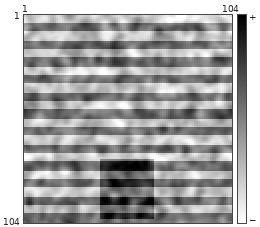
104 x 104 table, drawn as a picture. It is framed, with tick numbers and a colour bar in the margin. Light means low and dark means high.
Ninth with the highest average: bottom middle. Stripes: horizontal, repeating 12 times. Odd patch: higher, in the bottom middle.
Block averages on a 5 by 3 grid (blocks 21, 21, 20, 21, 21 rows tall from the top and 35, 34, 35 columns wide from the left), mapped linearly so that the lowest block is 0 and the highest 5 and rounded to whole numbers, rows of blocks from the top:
1 1 0 | 1 2 1 | 1 1 2 | 1 3 1 | 2 5 2
